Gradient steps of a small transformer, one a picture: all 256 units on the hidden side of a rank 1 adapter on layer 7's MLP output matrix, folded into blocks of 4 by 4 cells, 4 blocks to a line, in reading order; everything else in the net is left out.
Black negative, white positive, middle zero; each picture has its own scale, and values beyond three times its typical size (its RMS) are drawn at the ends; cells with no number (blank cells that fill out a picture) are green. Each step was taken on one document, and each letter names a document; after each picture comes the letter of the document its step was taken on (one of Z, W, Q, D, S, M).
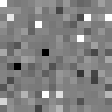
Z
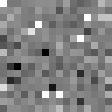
Z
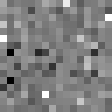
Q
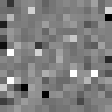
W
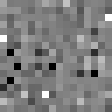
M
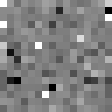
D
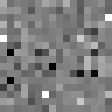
M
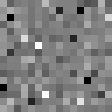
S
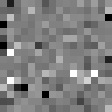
W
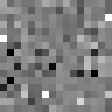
M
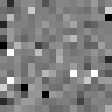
W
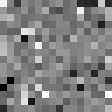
S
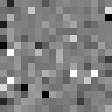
W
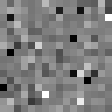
S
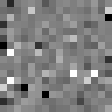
W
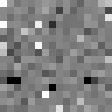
D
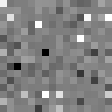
Z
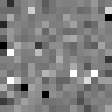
W
